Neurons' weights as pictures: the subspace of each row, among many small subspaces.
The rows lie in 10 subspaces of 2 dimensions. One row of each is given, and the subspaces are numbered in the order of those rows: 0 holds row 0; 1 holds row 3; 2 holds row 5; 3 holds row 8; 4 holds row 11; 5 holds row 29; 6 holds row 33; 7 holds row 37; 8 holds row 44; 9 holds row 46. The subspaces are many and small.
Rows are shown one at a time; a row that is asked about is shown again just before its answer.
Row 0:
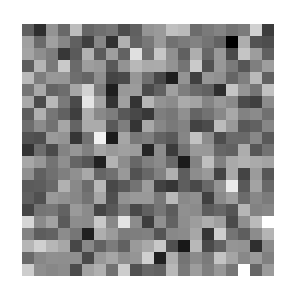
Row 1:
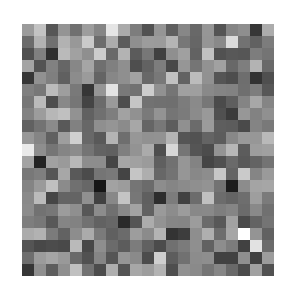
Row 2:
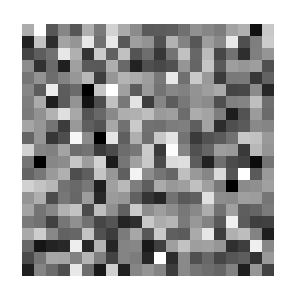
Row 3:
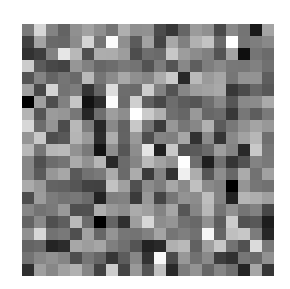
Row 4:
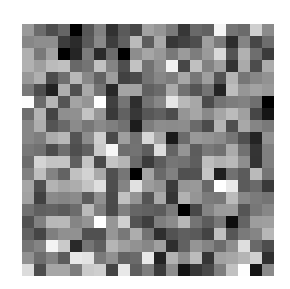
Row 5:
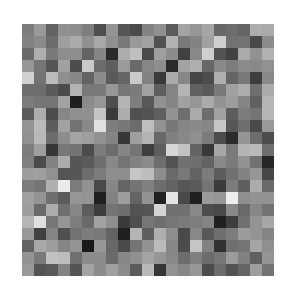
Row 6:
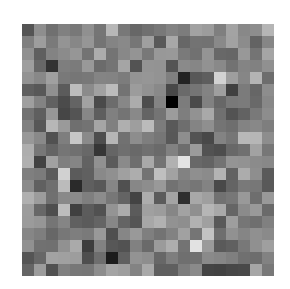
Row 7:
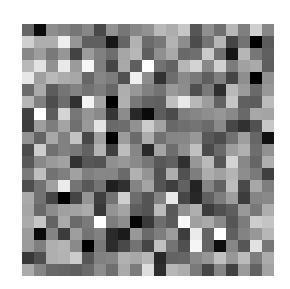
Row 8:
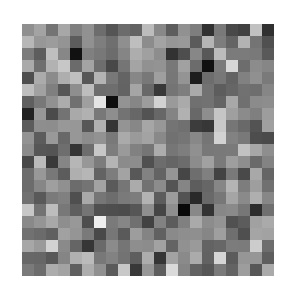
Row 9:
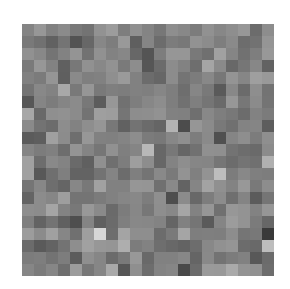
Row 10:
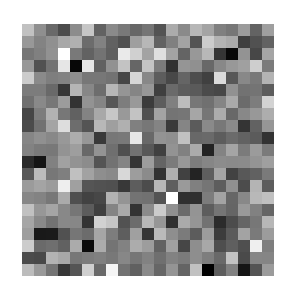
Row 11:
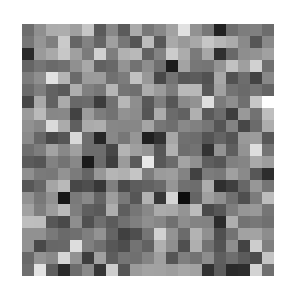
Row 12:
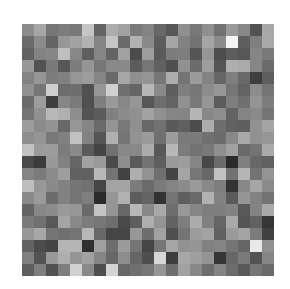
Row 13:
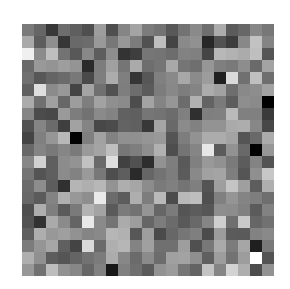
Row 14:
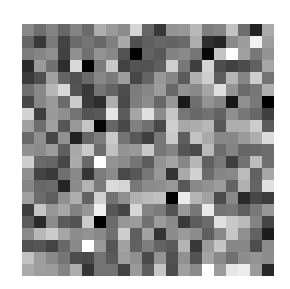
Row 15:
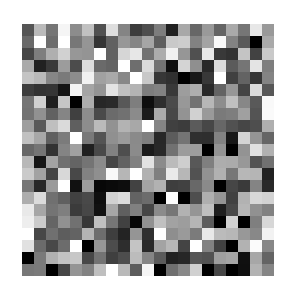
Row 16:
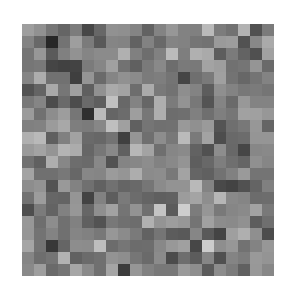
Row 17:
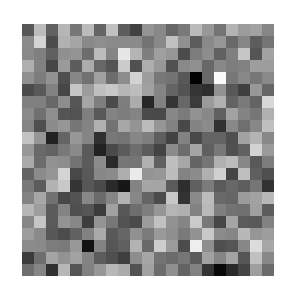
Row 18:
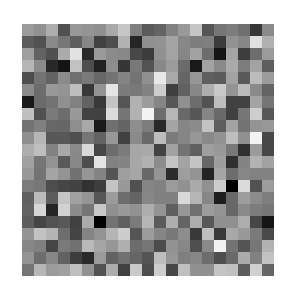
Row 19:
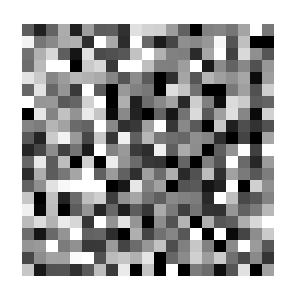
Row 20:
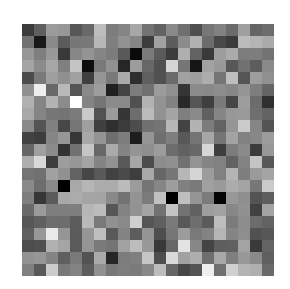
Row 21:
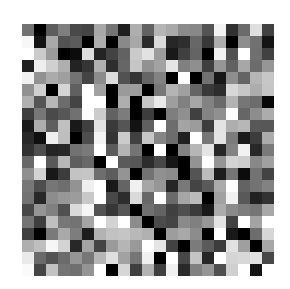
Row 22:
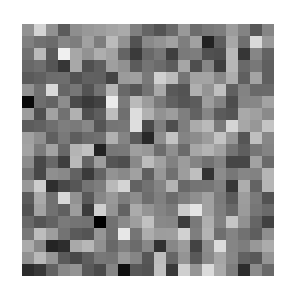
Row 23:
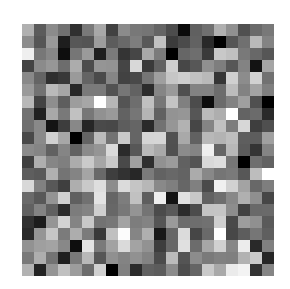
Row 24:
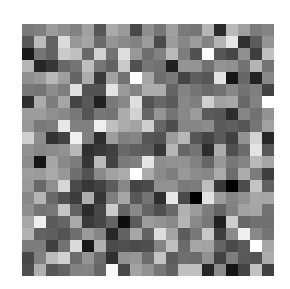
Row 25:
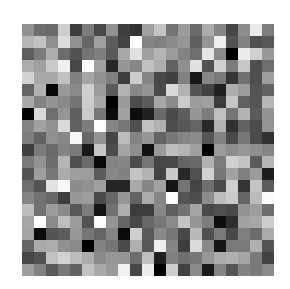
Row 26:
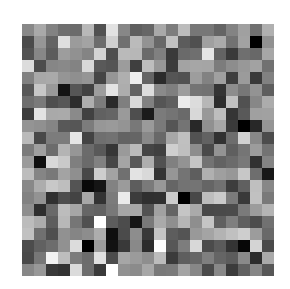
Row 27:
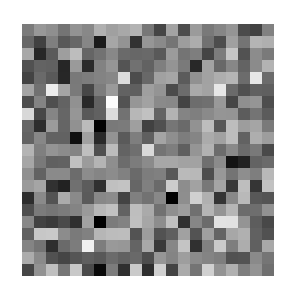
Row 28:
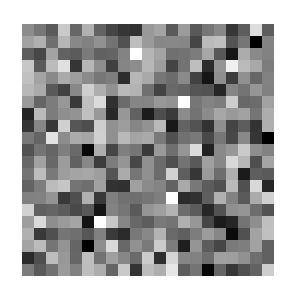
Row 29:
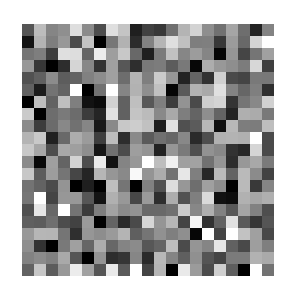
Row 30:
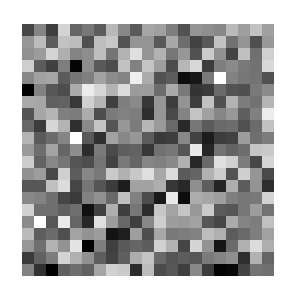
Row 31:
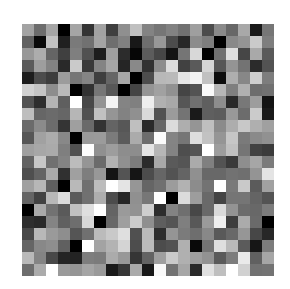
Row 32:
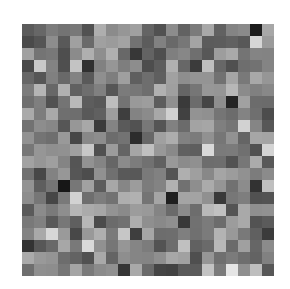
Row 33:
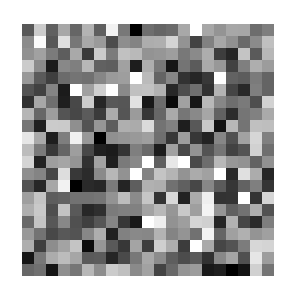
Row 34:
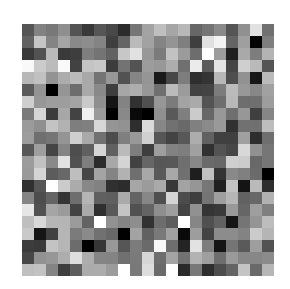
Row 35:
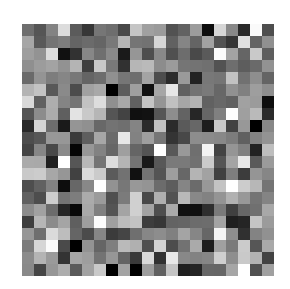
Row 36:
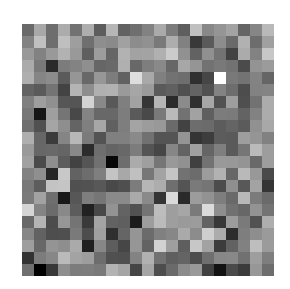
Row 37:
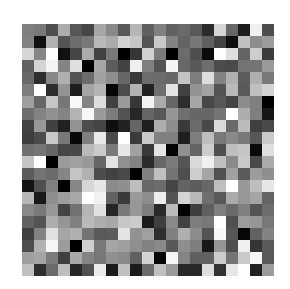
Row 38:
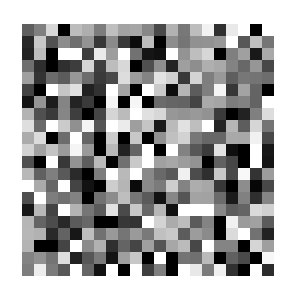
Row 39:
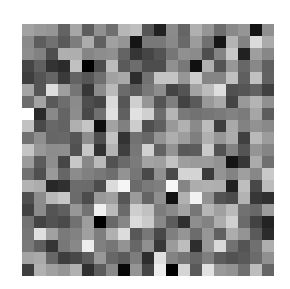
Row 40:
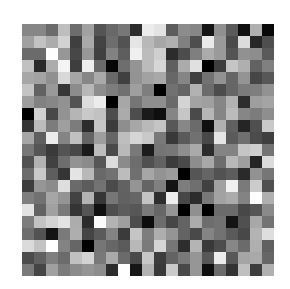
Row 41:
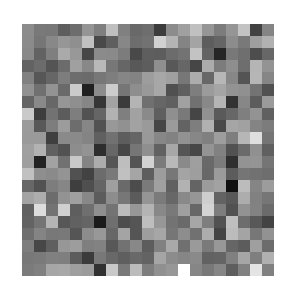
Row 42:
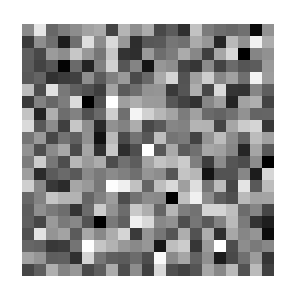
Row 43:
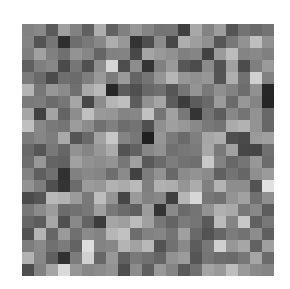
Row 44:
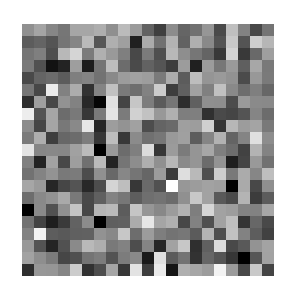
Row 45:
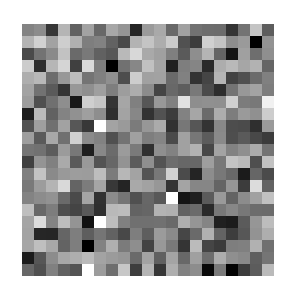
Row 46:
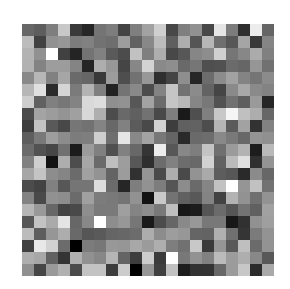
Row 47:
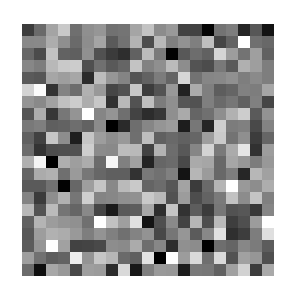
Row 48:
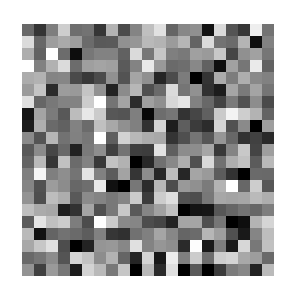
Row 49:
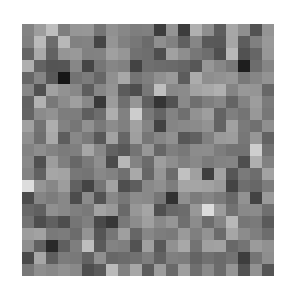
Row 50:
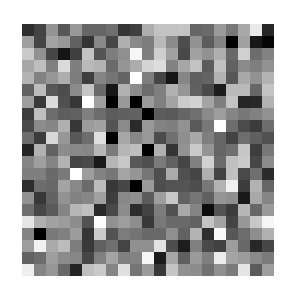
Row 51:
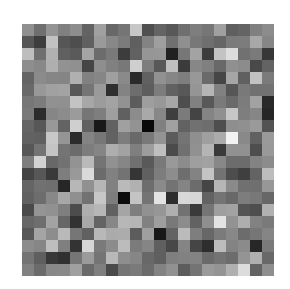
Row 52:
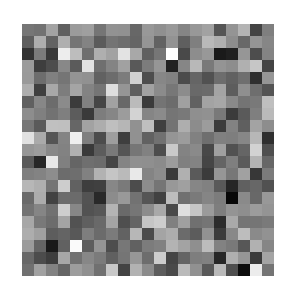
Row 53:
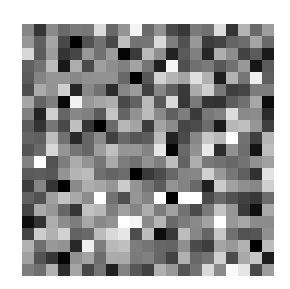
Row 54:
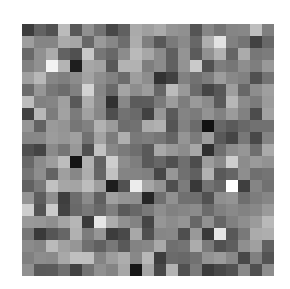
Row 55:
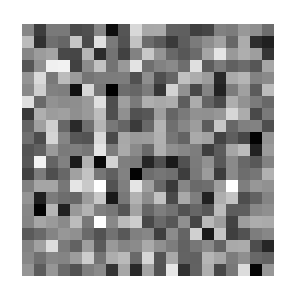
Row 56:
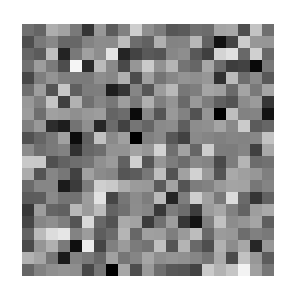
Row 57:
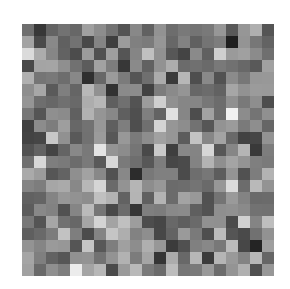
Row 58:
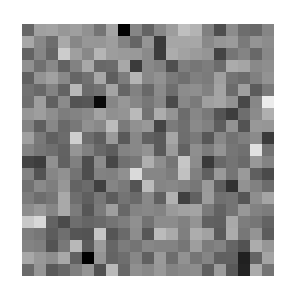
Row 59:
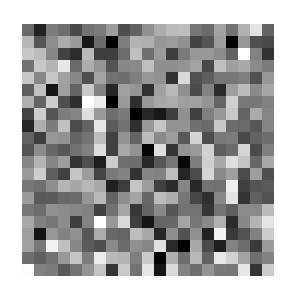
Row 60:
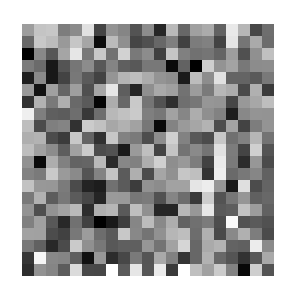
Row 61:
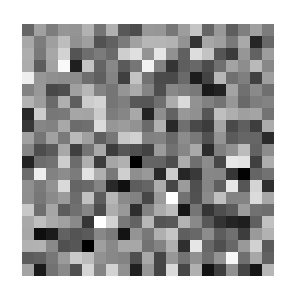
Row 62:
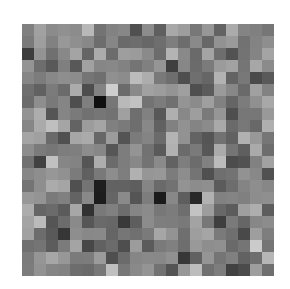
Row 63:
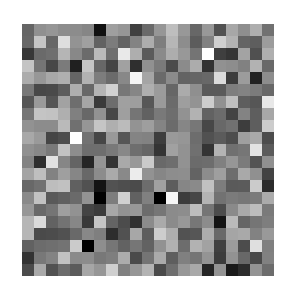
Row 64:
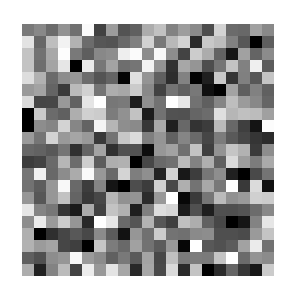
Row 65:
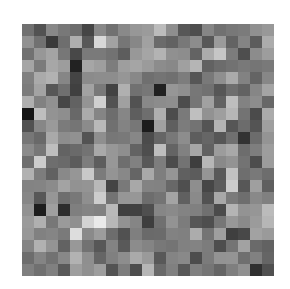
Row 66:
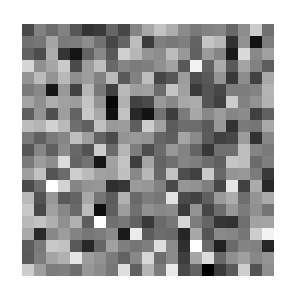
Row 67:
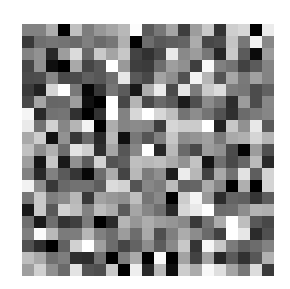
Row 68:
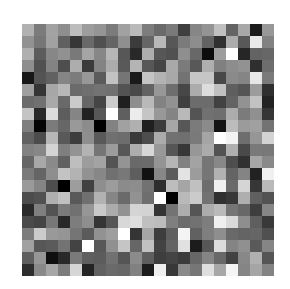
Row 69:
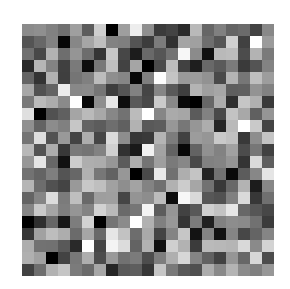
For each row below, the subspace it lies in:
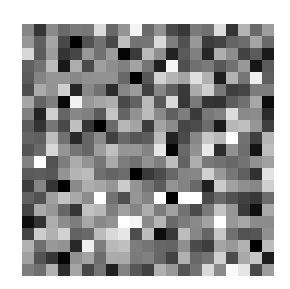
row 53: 2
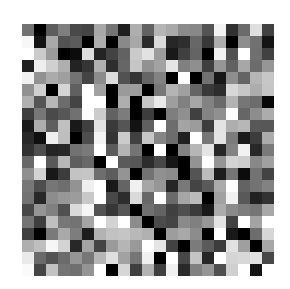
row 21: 1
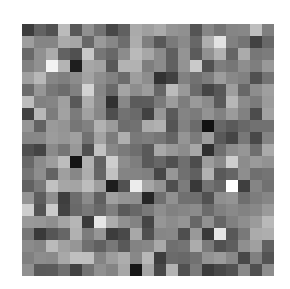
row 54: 5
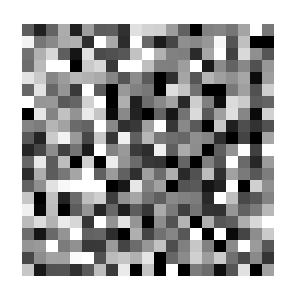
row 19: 5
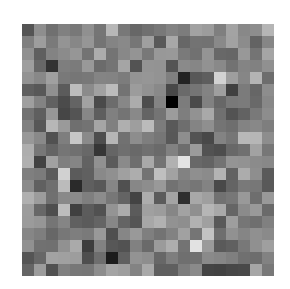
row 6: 6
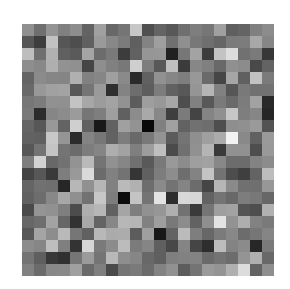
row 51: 2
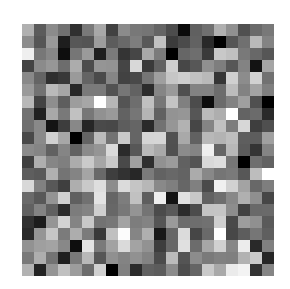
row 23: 4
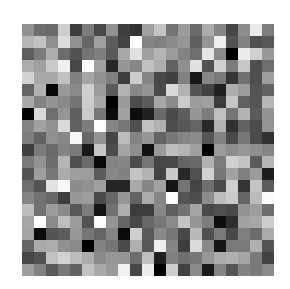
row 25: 8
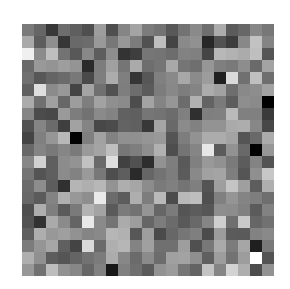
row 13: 8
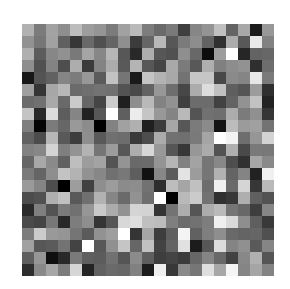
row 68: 2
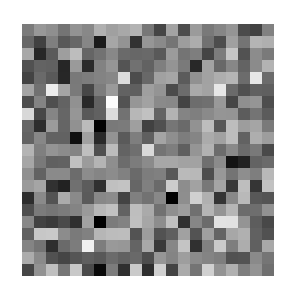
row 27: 8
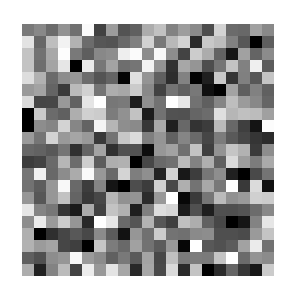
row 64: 9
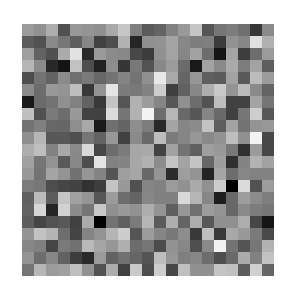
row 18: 5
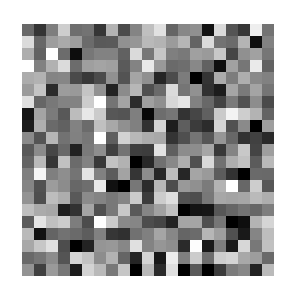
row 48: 9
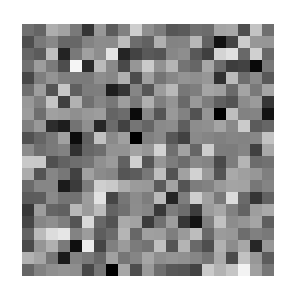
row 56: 9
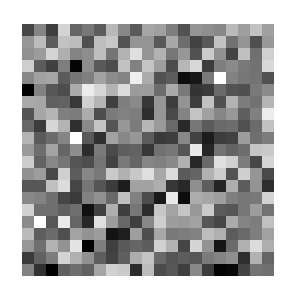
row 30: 6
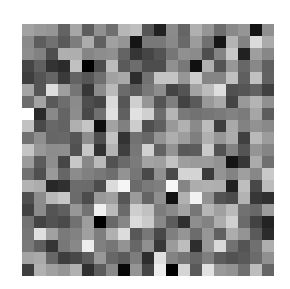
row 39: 8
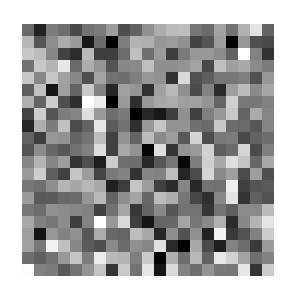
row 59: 1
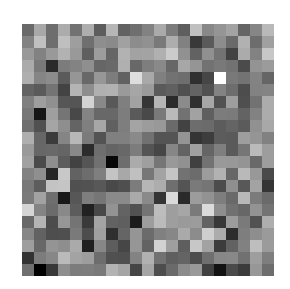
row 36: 6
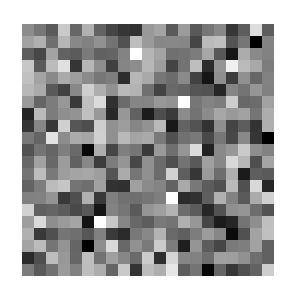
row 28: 7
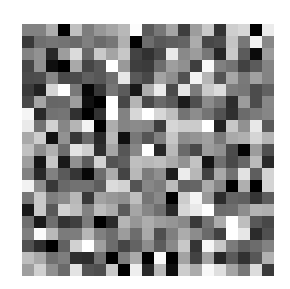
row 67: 7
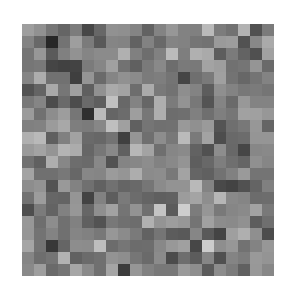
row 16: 3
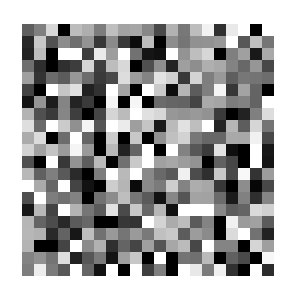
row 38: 7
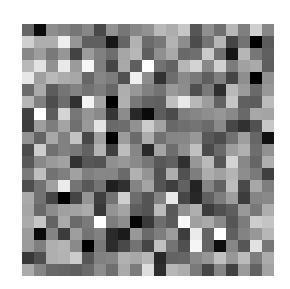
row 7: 1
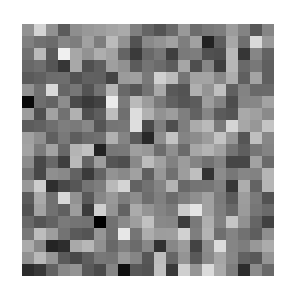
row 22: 4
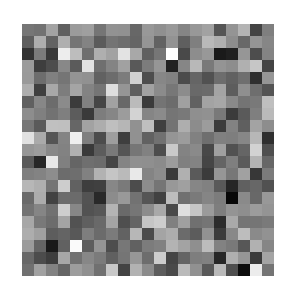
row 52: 7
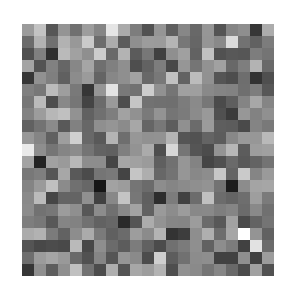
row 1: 0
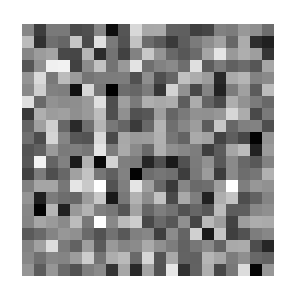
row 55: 5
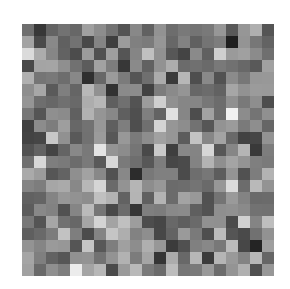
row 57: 1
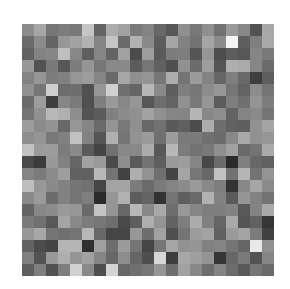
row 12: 0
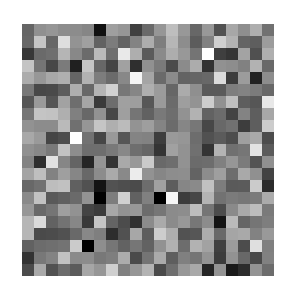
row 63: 8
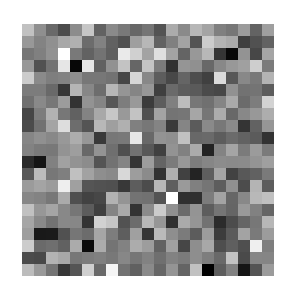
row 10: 9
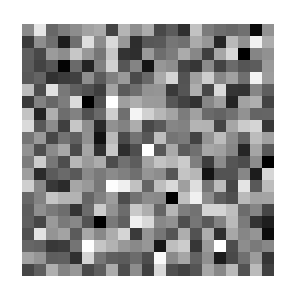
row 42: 1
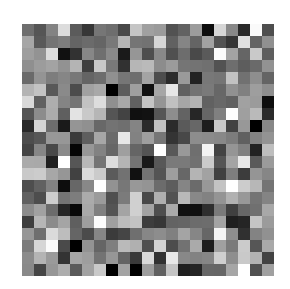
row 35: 9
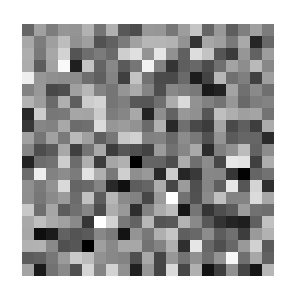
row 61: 9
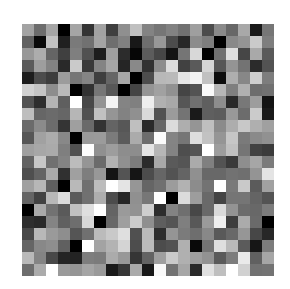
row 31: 5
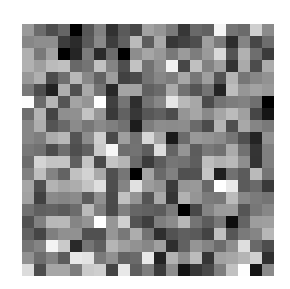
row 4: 4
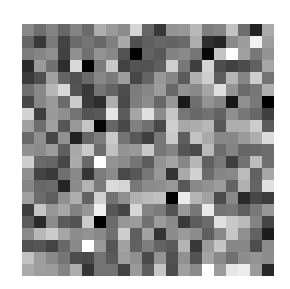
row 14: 7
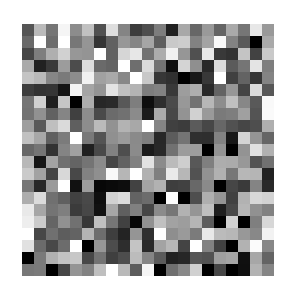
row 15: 5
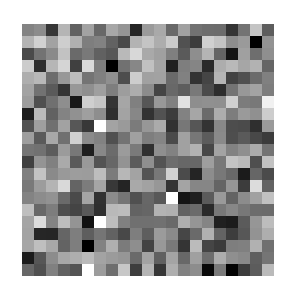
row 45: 7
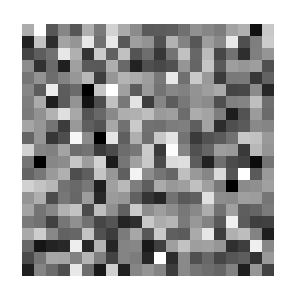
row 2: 0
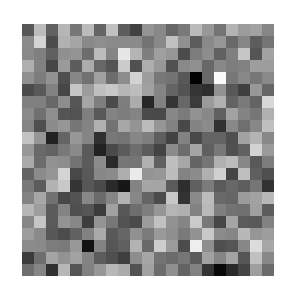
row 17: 6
